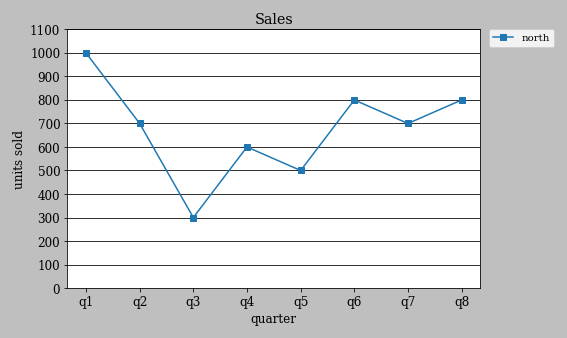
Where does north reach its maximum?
q1
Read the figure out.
Title: Sales
x-axis: quarter, ticks q1 q2 q3 q4 q5 q6 q7 q8
y-axis: units sold, ticks 0 100 200 300 400 500 600 700 800 900 1000 1100
Legend: north
Values:
north: 1000 700 300 600 500 800 700 800
